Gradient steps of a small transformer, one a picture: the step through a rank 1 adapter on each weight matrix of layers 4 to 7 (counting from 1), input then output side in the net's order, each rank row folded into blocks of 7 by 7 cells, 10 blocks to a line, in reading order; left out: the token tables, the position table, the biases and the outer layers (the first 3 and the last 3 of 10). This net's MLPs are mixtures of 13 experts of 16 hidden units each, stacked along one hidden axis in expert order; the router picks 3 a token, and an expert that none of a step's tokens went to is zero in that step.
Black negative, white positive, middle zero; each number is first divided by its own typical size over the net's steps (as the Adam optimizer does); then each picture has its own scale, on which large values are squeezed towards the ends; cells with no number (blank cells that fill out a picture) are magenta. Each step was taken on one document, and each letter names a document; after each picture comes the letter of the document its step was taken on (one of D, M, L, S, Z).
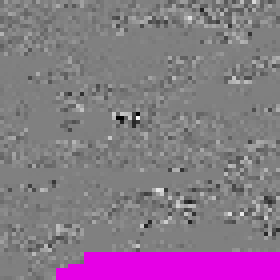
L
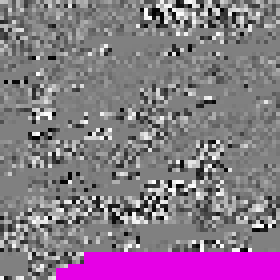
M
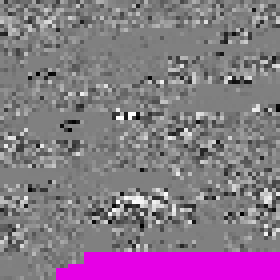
L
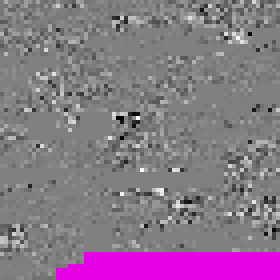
L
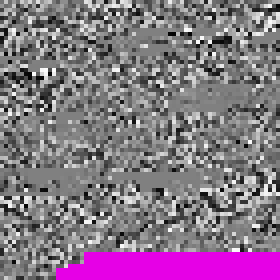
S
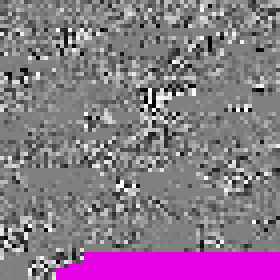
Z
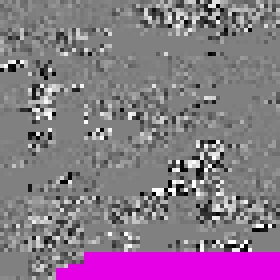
M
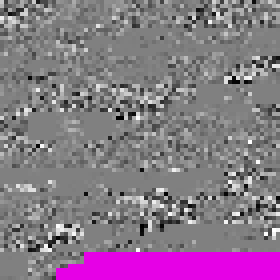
L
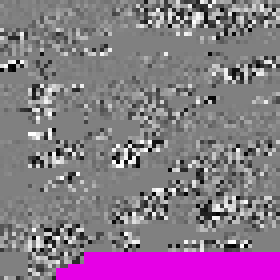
M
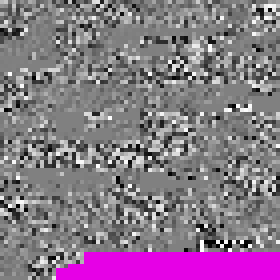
Z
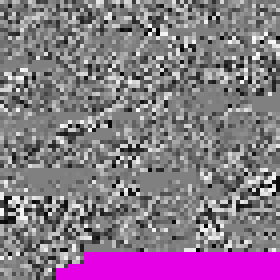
S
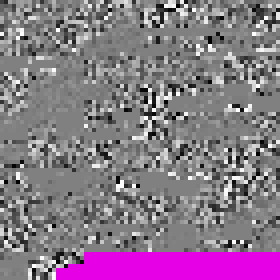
Z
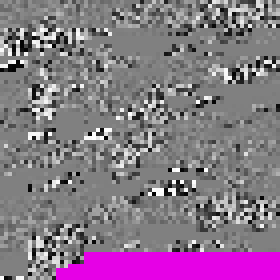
M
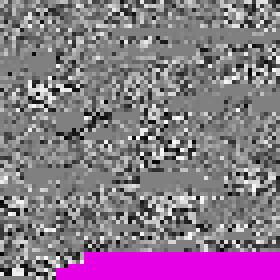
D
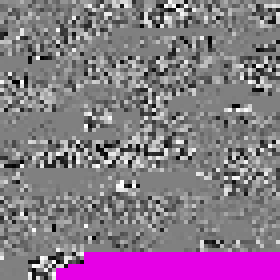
Z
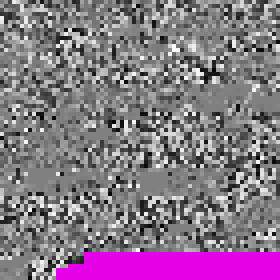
S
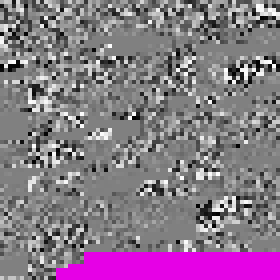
M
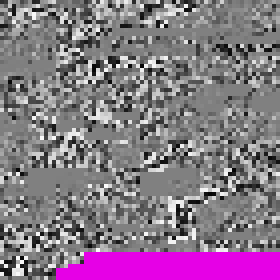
D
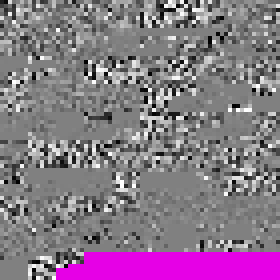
Z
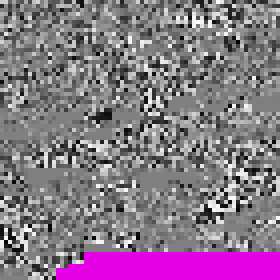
S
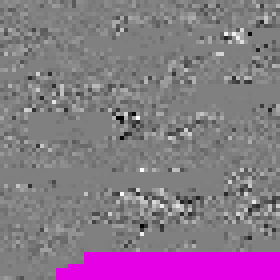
L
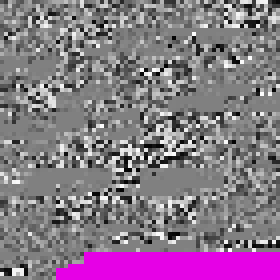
D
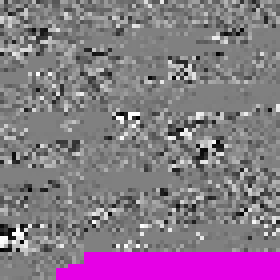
L
